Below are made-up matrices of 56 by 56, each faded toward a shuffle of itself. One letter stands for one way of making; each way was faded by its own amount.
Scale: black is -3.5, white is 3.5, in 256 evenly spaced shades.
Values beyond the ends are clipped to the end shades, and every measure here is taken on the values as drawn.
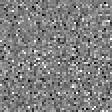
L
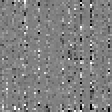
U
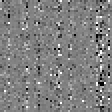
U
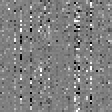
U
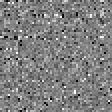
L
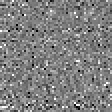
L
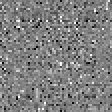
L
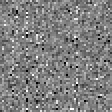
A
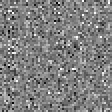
A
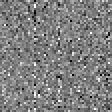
A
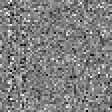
A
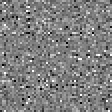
L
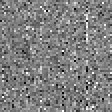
A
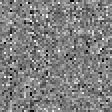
A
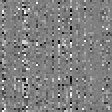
U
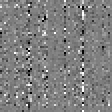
U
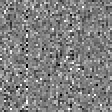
A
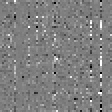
U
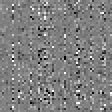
U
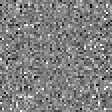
L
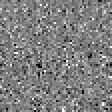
L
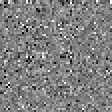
L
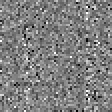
A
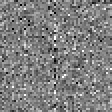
A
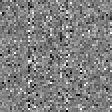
A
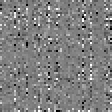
U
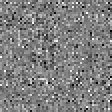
L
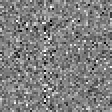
A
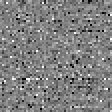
L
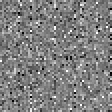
A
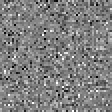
L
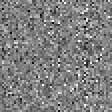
A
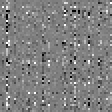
U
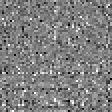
L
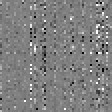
U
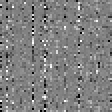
U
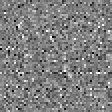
L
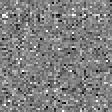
L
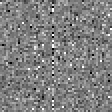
A
